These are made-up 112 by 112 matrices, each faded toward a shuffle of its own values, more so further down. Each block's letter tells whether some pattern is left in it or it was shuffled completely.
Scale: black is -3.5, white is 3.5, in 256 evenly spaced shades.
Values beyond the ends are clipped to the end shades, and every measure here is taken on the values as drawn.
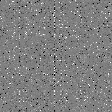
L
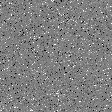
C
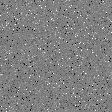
C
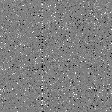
L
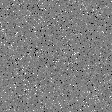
C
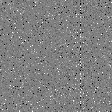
L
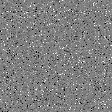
L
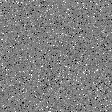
C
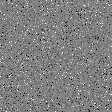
C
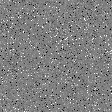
C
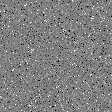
C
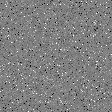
C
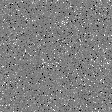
C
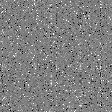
L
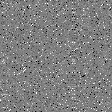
L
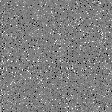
L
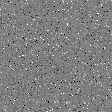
C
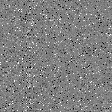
L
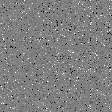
L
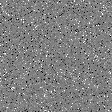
C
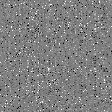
L
